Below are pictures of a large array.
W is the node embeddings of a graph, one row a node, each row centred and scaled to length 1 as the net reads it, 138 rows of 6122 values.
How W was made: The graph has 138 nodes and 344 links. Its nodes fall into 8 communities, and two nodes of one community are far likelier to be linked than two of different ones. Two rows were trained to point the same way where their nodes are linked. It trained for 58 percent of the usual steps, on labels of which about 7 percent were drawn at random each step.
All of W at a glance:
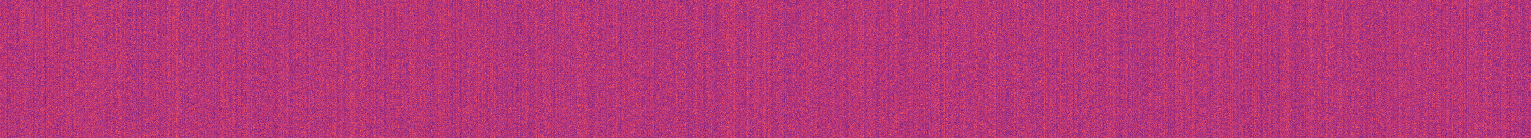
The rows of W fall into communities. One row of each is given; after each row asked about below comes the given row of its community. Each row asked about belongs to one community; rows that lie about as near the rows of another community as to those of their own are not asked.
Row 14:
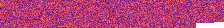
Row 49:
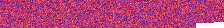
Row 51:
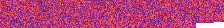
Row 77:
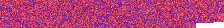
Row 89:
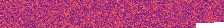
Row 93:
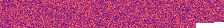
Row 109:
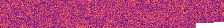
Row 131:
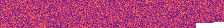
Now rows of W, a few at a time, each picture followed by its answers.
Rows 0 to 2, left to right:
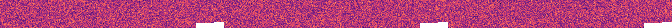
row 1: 51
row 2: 109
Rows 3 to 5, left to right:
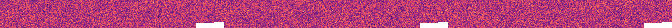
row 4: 14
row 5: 77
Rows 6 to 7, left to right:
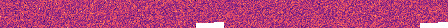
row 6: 77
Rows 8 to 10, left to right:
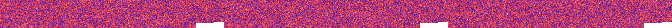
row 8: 77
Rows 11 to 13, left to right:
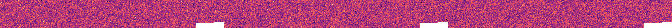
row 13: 93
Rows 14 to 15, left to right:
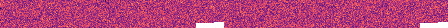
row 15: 14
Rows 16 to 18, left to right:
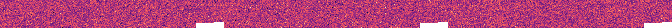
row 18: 89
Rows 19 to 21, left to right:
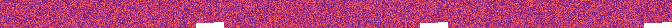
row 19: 51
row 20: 131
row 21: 77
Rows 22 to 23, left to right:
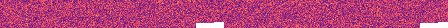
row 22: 89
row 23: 93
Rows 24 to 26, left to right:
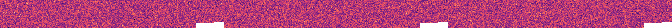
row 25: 49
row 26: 77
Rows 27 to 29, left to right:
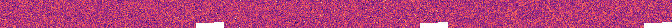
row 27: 131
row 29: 51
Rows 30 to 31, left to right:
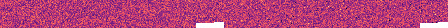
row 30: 109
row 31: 131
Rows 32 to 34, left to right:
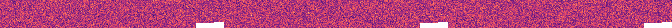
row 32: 77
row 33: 131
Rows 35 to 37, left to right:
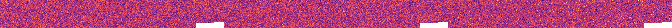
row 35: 131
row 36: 14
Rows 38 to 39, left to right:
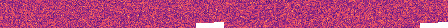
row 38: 49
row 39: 51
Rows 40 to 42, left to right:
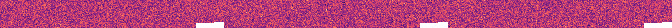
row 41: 89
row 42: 131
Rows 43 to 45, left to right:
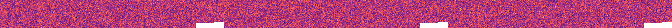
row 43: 77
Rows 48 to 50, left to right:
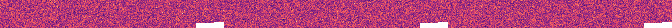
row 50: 49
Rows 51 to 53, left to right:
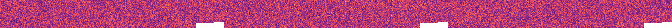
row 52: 77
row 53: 89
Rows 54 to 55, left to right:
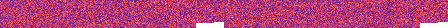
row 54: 89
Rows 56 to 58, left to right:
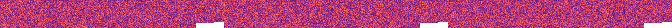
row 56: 109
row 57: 49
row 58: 51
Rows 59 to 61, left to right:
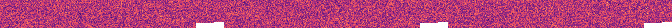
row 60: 51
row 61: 109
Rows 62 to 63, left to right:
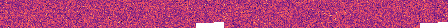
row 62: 49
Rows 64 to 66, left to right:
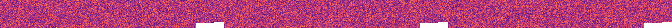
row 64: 93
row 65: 93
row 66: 93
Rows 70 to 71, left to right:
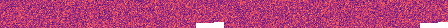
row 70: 89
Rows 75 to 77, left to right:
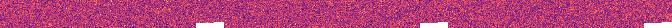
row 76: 77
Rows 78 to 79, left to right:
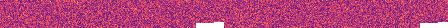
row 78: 77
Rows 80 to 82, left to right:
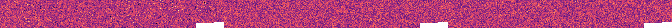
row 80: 109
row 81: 49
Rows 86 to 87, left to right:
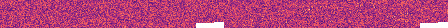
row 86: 109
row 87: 89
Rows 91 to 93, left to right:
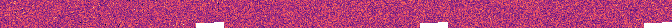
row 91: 93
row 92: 93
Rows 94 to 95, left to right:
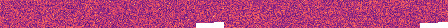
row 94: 49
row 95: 93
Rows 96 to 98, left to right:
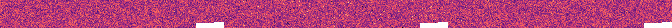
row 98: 51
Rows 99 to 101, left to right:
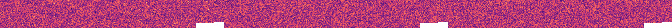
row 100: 14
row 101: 77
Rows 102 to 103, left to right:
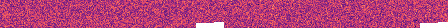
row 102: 51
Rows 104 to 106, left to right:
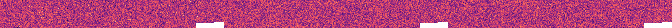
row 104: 49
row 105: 49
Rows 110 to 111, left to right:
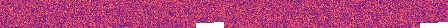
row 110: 89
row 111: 77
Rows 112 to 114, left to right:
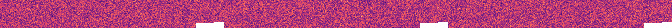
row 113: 14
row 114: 93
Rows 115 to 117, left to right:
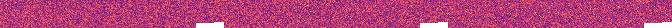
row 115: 49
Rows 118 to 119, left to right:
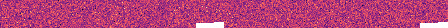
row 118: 51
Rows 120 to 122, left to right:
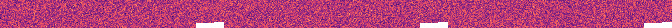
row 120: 93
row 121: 131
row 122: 49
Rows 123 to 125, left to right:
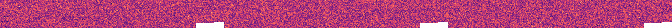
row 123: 89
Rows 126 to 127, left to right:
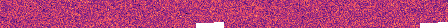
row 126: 51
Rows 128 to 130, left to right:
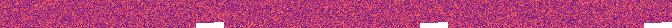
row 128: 77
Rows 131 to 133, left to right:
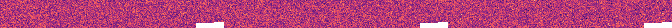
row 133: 89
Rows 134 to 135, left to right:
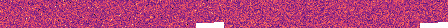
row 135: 131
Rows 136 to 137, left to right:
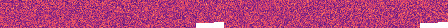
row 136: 49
